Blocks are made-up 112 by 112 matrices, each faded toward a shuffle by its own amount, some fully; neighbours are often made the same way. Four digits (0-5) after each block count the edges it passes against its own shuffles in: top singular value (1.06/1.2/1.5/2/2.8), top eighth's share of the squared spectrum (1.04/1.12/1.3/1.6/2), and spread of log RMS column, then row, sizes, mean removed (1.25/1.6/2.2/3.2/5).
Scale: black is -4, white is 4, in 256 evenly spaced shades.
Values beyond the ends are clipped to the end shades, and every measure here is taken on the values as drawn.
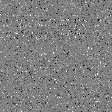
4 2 1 1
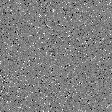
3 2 0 0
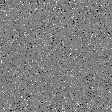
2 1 0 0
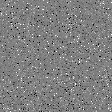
3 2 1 1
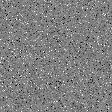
0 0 0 0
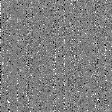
2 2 3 0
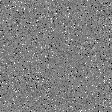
1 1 1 0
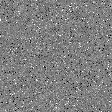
0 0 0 0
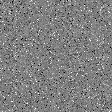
0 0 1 0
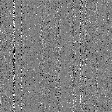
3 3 3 0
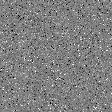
0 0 0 0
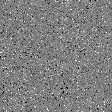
2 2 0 0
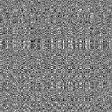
5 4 3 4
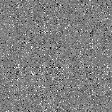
2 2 2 2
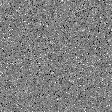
2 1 0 0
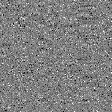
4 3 1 1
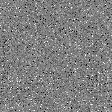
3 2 1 0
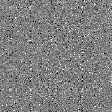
4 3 2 1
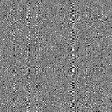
5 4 3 3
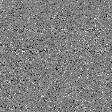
1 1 0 2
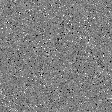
0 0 0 0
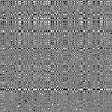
5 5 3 4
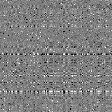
5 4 2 3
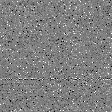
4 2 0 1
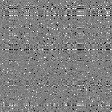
5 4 2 3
